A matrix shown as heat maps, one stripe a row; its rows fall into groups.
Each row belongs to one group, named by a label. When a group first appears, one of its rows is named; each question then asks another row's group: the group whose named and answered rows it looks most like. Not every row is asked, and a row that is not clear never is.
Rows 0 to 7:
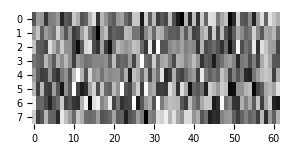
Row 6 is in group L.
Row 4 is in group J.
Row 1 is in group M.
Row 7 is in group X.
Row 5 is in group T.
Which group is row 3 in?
X
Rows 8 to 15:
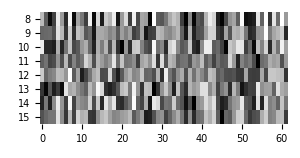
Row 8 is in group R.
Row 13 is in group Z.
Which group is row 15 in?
R
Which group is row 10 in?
R
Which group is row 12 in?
M
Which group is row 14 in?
R
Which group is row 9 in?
R
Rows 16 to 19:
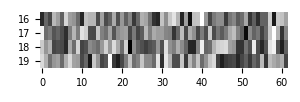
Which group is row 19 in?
M
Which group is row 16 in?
X
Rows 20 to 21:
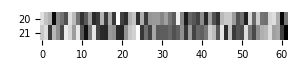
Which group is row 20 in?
L
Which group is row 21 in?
M
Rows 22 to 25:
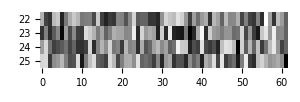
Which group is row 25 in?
M
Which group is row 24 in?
L
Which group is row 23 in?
J
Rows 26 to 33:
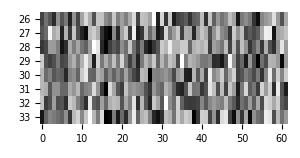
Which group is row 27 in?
Z
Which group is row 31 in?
M
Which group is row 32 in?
L
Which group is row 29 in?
J
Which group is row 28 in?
Z
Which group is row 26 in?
J
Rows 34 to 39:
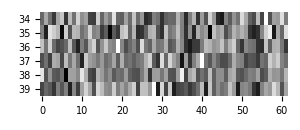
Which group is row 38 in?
T
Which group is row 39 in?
J
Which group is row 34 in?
R
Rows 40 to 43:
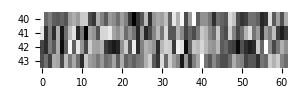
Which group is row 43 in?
X
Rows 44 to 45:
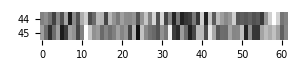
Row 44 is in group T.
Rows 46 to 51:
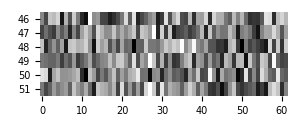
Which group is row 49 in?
J
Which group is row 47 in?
J
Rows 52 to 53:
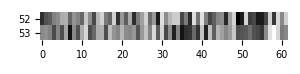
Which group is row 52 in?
X
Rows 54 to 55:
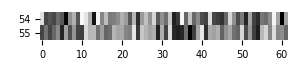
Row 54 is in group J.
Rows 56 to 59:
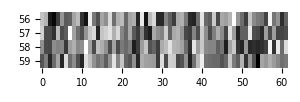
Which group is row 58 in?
X
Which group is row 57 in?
L
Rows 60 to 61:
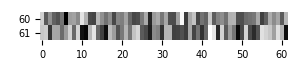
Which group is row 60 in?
T
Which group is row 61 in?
M
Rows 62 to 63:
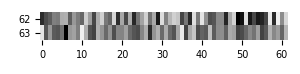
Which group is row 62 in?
X
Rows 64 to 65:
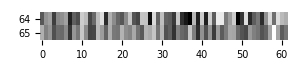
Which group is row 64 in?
T
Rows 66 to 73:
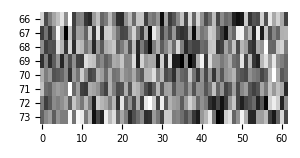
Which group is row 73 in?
R
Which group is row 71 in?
M
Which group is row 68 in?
R
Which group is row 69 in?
J
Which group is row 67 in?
R
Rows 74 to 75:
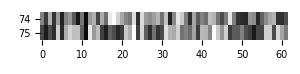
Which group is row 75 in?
Z
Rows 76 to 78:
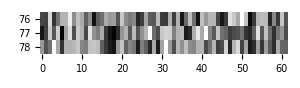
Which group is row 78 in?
Z
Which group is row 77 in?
Z
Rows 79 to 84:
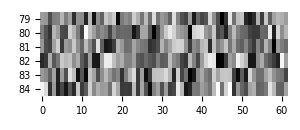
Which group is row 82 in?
R
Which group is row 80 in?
X
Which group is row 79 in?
R
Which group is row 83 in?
L
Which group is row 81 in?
Z
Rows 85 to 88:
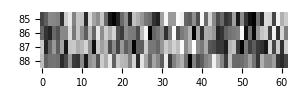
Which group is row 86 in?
R
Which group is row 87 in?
X
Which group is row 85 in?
Z
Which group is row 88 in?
L
